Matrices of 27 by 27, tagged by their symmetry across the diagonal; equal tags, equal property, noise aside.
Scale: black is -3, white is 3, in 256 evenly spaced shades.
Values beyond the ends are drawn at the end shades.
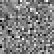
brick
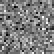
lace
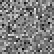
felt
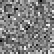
felt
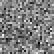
lace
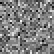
lace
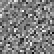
felt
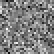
brick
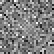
felt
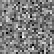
lace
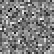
felt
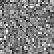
felt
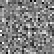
brick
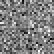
brick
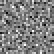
brick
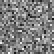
lace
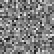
brick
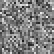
lace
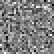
brick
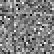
brick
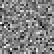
lace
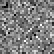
felt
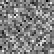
felt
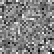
felt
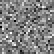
lace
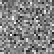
lace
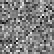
brick
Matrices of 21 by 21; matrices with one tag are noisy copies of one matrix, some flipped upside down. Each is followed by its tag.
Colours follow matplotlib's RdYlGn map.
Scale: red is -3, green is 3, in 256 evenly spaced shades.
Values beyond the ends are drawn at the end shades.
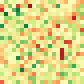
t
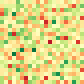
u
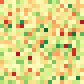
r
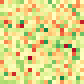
r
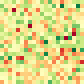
r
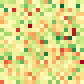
r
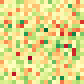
r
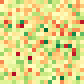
r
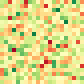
u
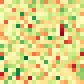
t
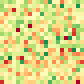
r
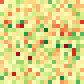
r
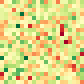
t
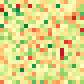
t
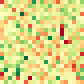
t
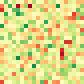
t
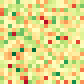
u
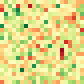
t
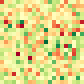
r
